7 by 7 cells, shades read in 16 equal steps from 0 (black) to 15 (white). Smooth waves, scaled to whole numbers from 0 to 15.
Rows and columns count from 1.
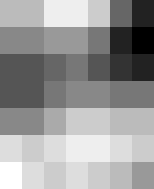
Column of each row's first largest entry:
3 3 4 4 4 4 1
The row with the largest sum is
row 6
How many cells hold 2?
3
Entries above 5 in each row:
6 5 2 5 7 7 7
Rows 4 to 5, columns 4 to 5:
8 8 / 12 12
